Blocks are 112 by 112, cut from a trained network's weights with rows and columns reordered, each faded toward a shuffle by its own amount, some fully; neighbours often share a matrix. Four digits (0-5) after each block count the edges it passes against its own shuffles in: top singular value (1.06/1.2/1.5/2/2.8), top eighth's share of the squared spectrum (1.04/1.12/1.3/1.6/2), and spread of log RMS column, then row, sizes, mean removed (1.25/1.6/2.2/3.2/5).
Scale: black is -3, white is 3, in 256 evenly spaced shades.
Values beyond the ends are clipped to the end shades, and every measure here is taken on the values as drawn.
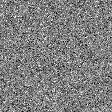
0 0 0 0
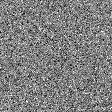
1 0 0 0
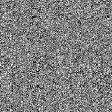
3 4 2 2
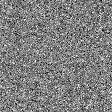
0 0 0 0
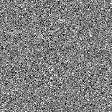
2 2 2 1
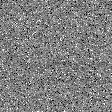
0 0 0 0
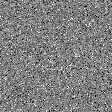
0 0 0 0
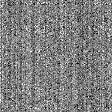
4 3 1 3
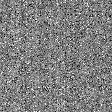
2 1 0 1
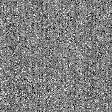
2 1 0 1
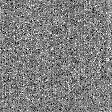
2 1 0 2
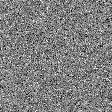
0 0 0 0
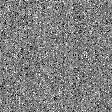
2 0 0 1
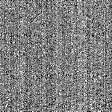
3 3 0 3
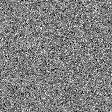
1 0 0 0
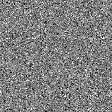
3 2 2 1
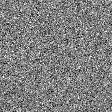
1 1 0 0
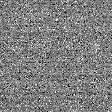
2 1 1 0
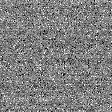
2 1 1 0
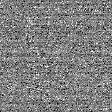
3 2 2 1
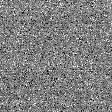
1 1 1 0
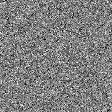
3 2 0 1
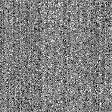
3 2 0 2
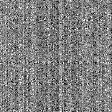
4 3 1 3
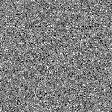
3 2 0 1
